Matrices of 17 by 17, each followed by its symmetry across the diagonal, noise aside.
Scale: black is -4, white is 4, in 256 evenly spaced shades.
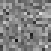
neither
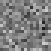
neither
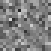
antisymmetric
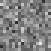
neither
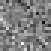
antisymmetric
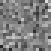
antisymmetric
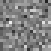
neither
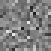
antisymmetric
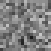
neither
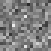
neither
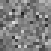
antisymmetric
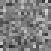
antisymmetric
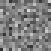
antisymmetric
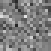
antisymmetric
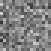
neither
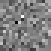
antisymmetric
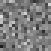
neither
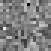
antisymmetric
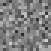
neither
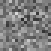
neither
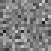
neither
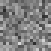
neither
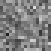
antisymmetric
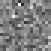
neither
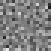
antisymmetric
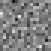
antisymmetric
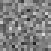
antisymmetric
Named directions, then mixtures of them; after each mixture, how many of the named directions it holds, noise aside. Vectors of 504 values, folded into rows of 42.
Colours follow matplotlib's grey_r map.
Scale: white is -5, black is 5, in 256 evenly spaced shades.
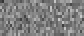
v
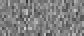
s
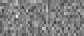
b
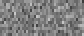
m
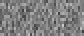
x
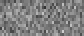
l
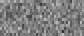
two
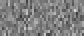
one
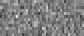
two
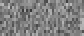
two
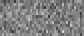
one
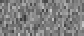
two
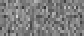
three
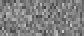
one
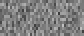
one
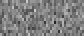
three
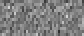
three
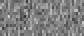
three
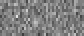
two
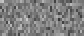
one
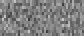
three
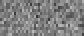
one
